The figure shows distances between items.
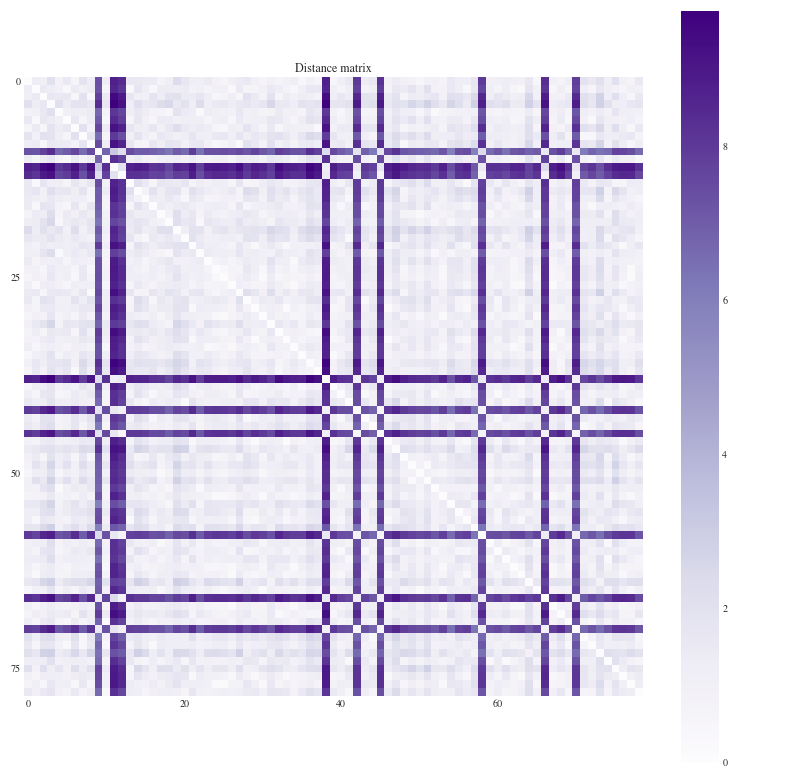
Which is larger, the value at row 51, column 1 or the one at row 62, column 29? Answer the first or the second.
the first
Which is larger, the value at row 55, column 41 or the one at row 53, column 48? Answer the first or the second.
the first
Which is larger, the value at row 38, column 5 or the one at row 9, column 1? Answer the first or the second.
the first
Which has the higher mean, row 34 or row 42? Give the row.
42
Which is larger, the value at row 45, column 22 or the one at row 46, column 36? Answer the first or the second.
the first
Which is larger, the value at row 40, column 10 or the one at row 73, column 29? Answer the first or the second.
the second
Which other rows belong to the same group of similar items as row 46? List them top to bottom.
0, 1, 2, 3, 4, 5, 6, 7, 8, 10, 13, 14, 15, 16, 17, 18, 19, 20, 21, 22, 23, 24, 25, 26, 27, 28, 29, 30, 31, 32, 33, 34, 35, 36, 37, 39, 40, 41, 43, 44, 47, 48, 49, 50, 51, 52, 53, 54, 55, 56, 57, 59, 60, 61, 62, 63, 64, 65, 67, 68, 69, 71, 72, 73, 74, 75, 76, 77, 78
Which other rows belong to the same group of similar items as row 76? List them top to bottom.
0, 1, 2, 3, 4, 5, 6, 7, 8, 10, 13, 14, 15, 16, 17, 18, 19, 20, 21, 22, 23, 24, 25, 26, 27, 28, 29, 30, 31, 32, 33, 34, 35, 36, 37, 39, 40, 41, 43, 44, 46, 47, 48, 49, 50, 51, 52, 53, 54, 55, 56, 57, 59, 60, 61, 62, 63, 64, 65, 67, 68, 69, 71, 72, 73, 74, 75, 77, 78
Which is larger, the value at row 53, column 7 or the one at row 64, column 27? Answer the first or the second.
the second
